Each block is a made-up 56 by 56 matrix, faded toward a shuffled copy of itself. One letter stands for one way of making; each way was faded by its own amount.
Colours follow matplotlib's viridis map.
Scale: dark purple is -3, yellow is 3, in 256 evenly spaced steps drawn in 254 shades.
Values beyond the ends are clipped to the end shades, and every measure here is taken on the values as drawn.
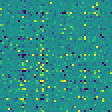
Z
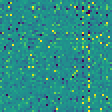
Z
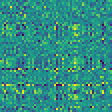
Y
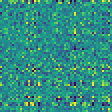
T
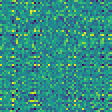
T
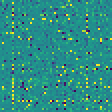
Z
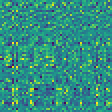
T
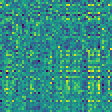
T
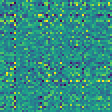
Y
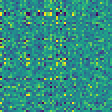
T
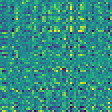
Y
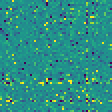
Z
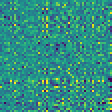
Y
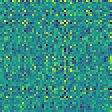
T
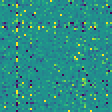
Z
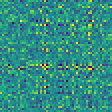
T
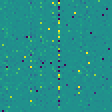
Z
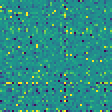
Z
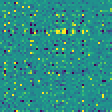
Z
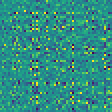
Y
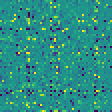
Z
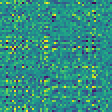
T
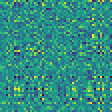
T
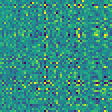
Y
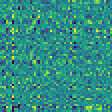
T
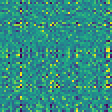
Y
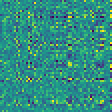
T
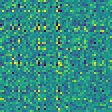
T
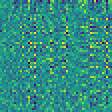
T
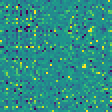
Z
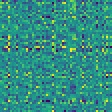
Y
